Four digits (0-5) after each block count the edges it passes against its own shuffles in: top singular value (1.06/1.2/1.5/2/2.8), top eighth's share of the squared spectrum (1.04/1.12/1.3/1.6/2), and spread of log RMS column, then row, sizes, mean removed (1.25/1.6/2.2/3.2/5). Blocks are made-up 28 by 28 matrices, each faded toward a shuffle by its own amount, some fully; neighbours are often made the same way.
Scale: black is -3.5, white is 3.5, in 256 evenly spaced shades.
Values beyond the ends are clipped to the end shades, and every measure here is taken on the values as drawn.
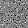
2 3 0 0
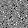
0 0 0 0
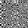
3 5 2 1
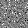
1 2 1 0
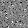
1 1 0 0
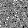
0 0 0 0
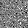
0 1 0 0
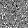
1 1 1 0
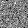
0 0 0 0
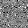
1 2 0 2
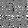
2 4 2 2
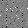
2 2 1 0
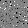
0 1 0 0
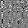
3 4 2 0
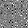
3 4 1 1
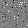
1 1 0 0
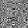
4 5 2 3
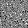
1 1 0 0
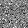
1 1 0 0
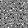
3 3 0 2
